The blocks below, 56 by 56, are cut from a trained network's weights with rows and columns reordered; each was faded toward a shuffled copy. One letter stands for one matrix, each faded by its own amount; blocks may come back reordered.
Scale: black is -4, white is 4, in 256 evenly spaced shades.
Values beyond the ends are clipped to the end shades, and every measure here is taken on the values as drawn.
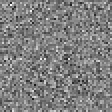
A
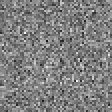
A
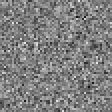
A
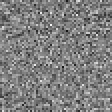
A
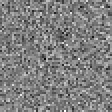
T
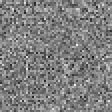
A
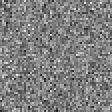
T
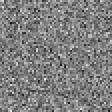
T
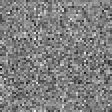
A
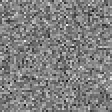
T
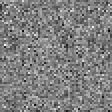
T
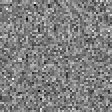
T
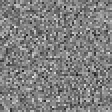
T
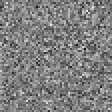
A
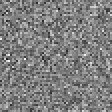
A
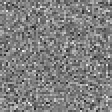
T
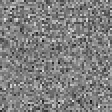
A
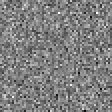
T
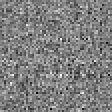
A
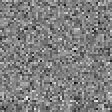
A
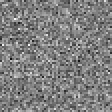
A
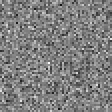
T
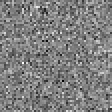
A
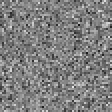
T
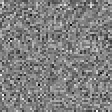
A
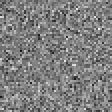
A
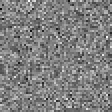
A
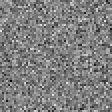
T
